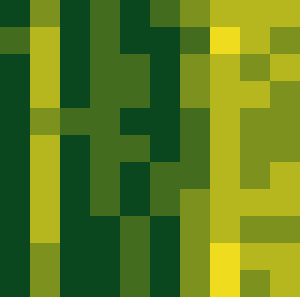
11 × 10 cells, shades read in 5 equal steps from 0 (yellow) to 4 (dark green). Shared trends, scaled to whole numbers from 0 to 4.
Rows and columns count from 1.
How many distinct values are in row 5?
4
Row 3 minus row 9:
0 0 0 -1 0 0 0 0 0 -1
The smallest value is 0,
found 3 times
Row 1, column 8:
1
